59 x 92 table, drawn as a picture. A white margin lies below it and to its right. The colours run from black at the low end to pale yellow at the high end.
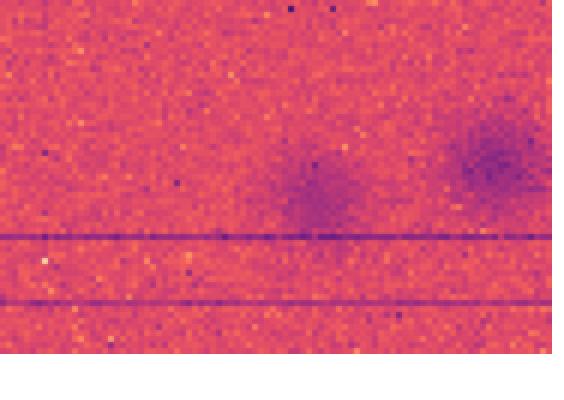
Mirror symmetry: none. Histogram: skewed, a long tail of low values. Odd lines: rows 40 and 51. Dips: two.
